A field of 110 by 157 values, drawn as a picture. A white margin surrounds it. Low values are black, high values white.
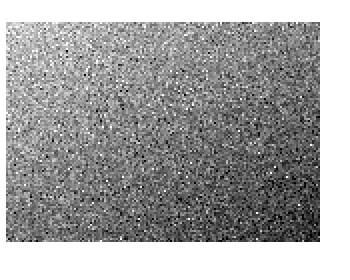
Ninth with the highest average: top left. Slope: up to the top left. Odd rows or columns: none. Stripes: none.
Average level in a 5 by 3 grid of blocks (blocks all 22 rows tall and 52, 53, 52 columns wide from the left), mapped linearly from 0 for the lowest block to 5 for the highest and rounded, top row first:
543
432
421
321
210
